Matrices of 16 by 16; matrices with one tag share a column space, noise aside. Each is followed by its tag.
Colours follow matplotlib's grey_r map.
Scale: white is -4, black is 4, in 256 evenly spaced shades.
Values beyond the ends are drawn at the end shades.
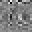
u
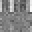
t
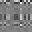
u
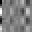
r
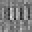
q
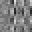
r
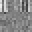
t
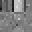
t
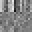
t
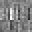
q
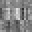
q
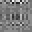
u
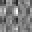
r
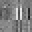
q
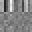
t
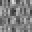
r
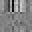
t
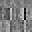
q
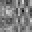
r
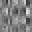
r
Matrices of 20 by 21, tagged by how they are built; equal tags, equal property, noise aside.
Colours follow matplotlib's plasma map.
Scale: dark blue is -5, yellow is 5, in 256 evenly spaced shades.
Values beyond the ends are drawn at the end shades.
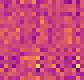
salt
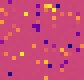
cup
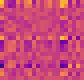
salt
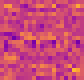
salt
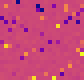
cup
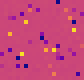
cup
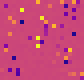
cup
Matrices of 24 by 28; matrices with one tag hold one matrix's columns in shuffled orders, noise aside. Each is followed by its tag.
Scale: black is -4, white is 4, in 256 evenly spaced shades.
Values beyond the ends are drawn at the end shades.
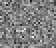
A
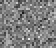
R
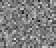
R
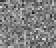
R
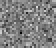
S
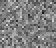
R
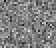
A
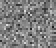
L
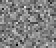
S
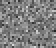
S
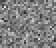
R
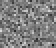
S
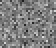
A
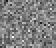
A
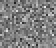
S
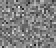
S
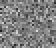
S
